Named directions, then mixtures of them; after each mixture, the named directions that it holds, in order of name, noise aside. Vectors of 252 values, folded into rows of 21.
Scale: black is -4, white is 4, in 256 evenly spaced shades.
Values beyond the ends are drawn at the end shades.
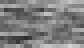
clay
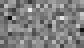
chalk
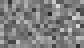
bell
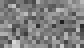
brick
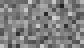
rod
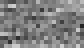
brick, clay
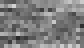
brick, clay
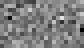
brick, chalk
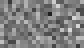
bell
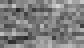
bell, clay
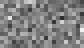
brick, chalk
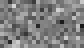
bell, brick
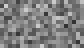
chalk, rod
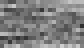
brick, clay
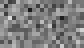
brick, chalk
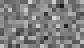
rod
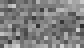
brick, clay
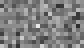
bell, rod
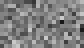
brick, chalk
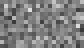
bell, chalk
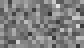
bell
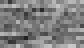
bell, clay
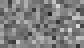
bell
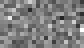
brick, chalk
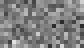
brick, rod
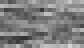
clay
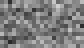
bell, clay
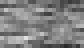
clay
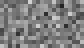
rod
